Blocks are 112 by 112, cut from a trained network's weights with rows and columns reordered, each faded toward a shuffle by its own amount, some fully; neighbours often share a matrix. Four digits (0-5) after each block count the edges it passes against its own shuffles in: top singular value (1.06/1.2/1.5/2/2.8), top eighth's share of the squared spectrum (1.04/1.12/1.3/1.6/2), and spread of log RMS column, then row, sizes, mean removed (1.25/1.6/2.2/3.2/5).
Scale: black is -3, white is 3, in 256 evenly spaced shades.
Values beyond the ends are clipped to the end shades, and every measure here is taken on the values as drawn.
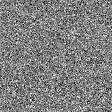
2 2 1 1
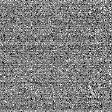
3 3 3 0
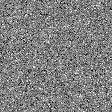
0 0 0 0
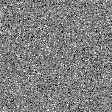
0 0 0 0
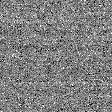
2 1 1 0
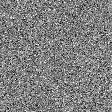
0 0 0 0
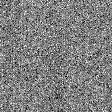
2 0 0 0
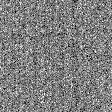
2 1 0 0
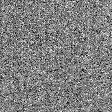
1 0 0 0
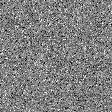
0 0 0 0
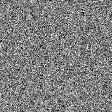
3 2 0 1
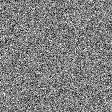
0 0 0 0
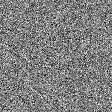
1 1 0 0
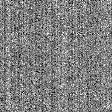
3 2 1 2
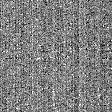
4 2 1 2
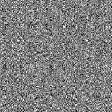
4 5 3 2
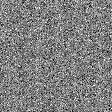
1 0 0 0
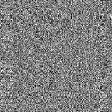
4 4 3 2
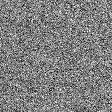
1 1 0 0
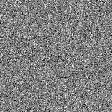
2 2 0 1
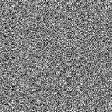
4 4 2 2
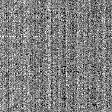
4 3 1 3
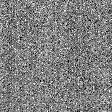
2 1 0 0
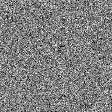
2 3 1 1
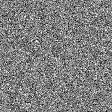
1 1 0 0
